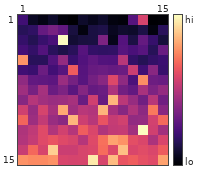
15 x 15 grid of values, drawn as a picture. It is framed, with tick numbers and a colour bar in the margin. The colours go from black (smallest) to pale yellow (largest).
Stripes: none. Calmest part: top middle. Slope: up to the bottom. Odd rows or columns: none.
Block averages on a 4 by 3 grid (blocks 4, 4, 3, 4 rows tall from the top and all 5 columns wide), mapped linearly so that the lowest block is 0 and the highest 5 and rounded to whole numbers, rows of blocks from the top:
1 0 1 | 2 2 2 | 4 4 3 | 5 5 5
